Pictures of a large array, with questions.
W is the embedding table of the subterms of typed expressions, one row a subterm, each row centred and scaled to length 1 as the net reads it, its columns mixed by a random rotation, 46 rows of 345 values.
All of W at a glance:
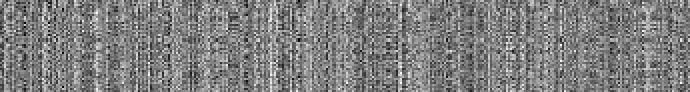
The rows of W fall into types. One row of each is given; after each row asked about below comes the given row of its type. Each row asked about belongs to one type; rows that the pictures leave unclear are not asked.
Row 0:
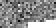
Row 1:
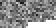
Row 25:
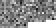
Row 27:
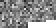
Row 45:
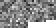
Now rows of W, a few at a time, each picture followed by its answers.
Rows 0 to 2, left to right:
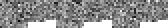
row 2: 0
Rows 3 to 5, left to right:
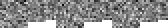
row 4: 45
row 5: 45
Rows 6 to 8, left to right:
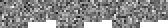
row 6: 27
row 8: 25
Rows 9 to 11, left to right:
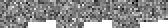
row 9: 45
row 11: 27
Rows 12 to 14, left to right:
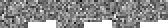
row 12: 25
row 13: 27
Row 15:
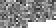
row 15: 1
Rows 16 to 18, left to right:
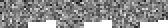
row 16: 27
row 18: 45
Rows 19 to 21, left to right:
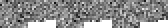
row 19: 0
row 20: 0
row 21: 45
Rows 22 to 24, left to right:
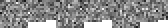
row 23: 27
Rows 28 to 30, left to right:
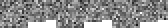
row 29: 27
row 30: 25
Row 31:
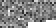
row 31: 45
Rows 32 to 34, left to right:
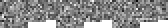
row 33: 25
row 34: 27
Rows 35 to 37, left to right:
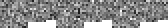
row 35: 45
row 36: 0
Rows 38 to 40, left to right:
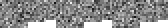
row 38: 0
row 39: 25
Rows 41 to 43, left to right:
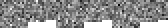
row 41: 0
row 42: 27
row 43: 45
